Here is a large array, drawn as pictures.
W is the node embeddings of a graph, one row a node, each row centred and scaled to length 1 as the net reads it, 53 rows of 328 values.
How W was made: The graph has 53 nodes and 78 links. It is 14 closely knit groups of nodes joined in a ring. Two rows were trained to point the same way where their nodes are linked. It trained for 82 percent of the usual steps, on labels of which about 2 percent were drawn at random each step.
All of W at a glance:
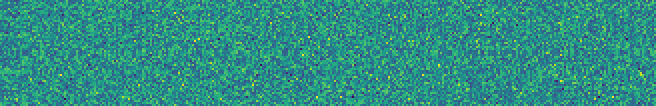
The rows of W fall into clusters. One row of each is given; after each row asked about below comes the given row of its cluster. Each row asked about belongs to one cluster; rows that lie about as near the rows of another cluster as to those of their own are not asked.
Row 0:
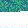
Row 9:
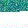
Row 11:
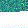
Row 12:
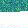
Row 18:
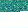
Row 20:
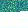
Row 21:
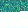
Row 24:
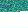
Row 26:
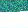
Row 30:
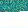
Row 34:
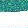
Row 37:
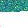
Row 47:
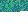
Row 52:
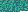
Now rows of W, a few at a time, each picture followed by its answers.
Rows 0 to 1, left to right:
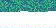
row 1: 26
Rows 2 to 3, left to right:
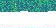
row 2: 20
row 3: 47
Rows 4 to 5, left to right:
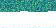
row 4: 24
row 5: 52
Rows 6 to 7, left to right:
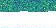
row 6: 52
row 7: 0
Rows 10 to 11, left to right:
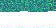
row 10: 37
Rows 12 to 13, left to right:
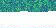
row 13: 47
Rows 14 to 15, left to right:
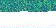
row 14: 12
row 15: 47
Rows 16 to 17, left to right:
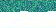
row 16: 11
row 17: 9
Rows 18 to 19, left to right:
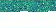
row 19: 0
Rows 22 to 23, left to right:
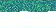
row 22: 18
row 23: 52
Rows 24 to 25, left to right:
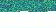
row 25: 26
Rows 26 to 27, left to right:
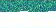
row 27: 26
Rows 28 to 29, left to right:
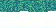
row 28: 52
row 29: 20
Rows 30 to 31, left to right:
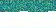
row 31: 11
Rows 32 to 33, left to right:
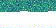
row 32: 18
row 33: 21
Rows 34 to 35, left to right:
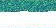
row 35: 9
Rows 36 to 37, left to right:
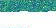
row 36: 9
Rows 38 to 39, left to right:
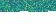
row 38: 12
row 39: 34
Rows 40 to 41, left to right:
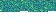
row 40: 37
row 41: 11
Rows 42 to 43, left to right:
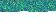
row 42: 30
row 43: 34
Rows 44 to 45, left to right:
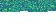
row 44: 24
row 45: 30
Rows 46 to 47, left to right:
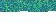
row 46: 26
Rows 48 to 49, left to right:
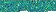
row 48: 18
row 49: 30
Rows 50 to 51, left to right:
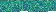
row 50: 47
